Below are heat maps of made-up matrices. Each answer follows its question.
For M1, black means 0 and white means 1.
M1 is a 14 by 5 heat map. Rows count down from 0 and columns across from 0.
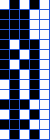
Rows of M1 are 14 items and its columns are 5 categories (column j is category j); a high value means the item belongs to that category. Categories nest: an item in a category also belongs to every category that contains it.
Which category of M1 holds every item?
4
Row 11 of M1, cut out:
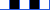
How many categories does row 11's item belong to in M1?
3
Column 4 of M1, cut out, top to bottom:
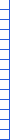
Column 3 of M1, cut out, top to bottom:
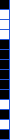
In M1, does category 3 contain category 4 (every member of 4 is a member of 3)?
no
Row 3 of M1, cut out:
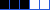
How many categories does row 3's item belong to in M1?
2
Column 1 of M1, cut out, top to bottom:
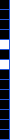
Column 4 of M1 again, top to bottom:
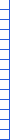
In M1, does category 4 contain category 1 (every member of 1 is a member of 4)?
yes
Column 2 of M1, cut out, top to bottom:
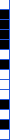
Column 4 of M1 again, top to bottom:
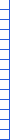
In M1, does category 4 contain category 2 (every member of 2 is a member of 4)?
yes
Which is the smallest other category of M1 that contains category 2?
4
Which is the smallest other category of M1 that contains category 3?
4
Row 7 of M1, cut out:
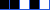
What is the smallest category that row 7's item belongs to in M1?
2
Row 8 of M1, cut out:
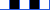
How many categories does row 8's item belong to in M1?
3
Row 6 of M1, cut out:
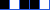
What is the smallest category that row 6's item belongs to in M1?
1
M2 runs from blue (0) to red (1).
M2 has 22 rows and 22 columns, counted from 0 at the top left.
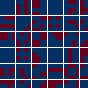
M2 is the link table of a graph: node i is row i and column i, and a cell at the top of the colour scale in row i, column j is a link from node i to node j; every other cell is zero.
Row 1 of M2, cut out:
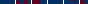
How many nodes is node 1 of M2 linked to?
5
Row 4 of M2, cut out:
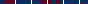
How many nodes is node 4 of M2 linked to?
7
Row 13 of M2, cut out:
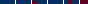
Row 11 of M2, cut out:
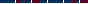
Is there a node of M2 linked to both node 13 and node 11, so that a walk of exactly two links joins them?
yes
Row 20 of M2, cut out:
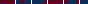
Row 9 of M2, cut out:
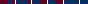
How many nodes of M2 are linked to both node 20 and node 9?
6
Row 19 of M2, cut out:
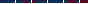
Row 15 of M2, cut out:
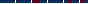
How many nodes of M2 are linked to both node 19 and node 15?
3
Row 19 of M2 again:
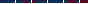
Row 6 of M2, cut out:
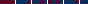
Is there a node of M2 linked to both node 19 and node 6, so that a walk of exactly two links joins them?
no
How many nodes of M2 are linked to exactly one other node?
0
